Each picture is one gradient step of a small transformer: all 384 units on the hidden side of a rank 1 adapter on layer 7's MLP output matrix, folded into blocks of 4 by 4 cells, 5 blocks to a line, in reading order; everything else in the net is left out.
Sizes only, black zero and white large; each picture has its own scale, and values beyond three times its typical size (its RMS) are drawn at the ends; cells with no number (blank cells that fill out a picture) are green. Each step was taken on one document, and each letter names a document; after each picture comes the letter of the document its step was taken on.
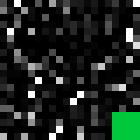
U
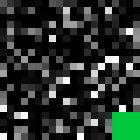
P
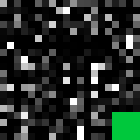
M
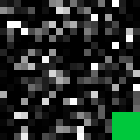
P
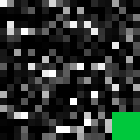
P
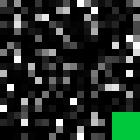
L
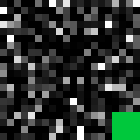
M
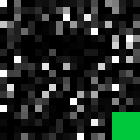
L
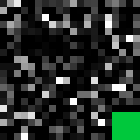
L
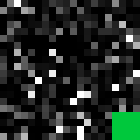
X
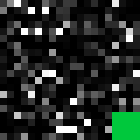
X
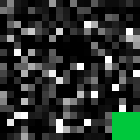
X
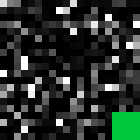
L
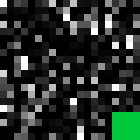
U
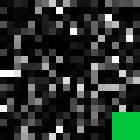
U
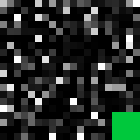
M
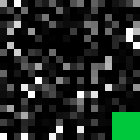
U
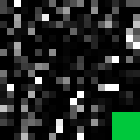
L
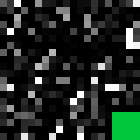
U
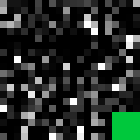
M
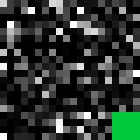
P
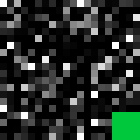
M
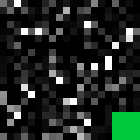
X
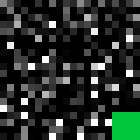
U
